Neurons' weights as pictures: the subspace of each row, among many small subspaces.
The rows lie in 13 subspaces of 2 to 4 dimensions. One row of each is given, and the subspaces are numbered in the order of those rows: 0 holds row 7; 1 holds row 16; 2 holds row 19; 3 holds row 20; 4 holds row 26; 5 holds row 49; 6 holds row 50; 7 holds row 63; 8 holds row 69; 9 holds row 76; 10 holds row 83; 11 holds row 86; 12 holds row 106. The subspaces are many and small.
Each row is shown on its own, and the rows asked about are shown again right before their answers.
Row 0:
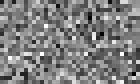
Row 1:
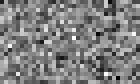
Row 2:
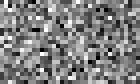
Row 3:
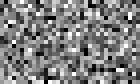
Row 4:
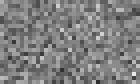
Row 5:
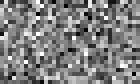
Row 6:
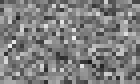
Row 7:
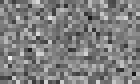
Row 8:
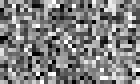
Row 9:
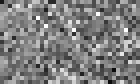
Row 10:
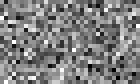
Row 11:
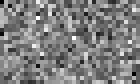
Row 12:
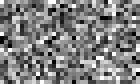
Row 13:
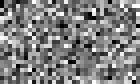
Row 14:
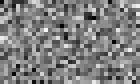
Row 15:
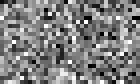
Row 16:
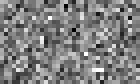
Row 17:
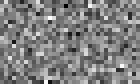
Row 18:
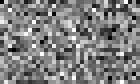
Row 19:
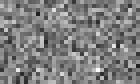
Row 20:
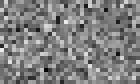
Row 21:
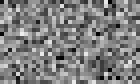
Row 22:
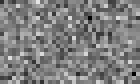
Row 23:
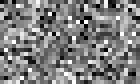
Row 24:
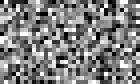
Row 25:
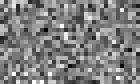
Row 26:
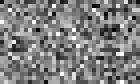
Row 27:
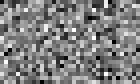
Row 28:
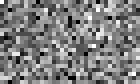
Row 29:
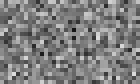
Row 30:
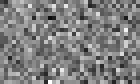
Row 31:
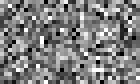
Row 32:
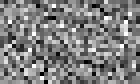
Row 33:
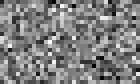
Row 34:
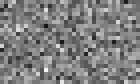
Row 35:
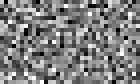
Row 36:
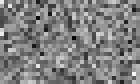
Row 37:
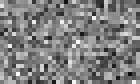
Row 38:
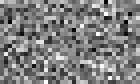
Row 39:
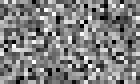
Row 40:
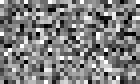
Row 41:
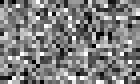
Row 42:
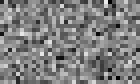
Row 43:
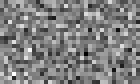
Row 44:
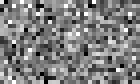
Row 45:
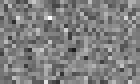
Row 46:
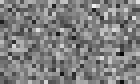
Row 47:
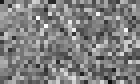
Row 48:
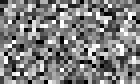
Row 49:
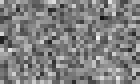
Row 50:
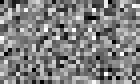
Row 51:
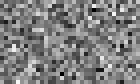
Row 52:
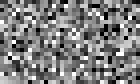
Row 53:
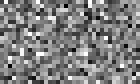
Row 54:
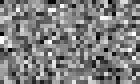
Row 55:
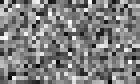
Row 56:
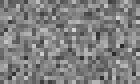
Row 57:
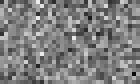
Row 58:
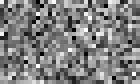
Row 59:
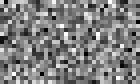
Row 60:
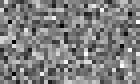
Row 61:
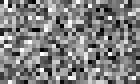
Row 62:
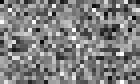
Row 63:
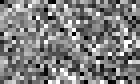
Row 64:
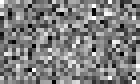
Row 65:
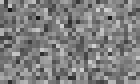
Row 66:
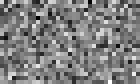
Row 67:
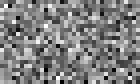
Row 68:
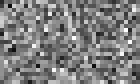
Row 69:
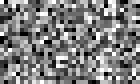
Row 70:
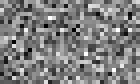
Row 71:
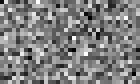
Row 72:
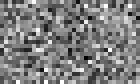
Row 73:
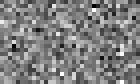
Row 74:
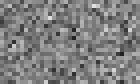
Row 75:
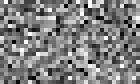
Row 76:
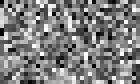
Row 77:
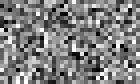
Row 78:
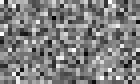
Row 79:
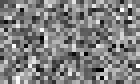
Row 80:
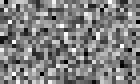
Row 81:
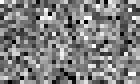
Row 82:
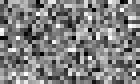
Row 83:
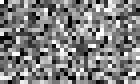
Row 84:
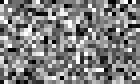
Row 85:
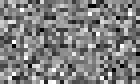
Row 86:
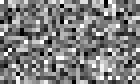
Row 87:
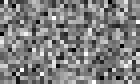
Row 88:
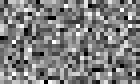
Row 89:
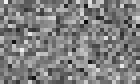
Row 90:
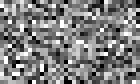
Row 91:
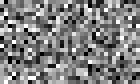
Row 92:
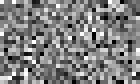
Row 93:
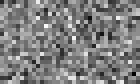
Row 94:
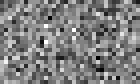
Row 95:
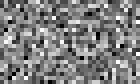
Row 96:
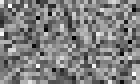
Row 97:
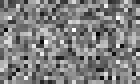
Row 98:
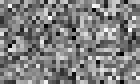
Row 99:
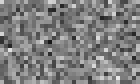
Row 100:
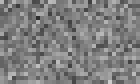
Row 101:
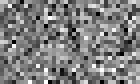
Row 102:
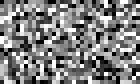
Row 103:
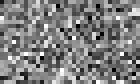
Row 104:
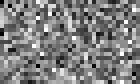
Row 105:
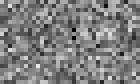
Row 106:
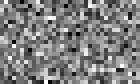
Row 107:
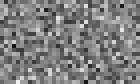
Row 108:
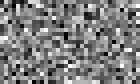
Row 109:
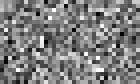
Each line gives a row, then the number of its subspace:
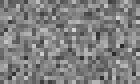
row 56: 2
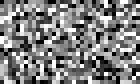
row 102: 5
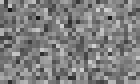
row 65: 10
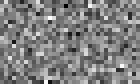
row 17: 12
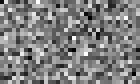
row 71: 10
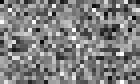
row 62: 4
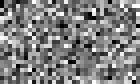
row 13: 6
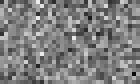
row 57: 12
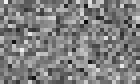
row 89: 0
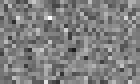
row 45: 10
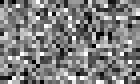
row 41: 0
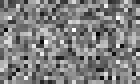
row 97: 2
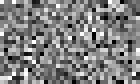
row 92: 3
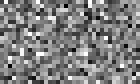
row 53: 0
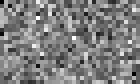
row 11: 9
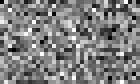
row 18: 4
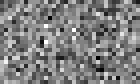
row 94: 2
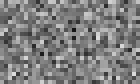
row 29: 2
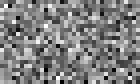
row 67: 3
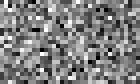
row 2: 10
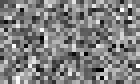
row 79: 1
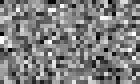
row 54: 5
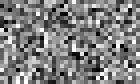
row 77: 2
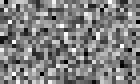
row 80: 8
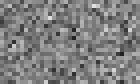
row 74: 1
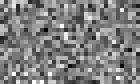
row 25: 6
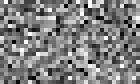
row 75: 0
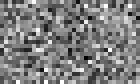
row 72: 0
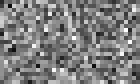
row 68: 9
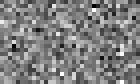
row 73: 4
